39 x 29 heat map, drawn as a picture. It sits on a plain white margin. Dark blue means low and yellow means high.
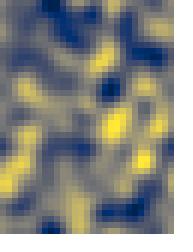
Histogram: bell-shaped. Ninth with the highest average: middle right. Lone odd cells: none. Grain: blotchy. Ninth with the lowest average: top left.
